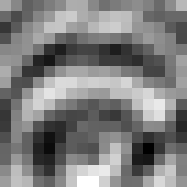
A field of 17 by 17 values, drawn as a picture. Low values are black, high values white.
Concentric rings centre on the bottom middle. Stripes running across repeat 2 times from top to bottom. No row or column stands out.
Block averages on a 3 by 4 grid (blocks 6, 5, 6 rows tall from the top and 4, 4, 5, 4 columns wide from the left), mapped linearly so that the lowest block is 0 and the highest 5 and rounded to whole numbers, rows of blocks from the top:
2222 | 2544 | 1031
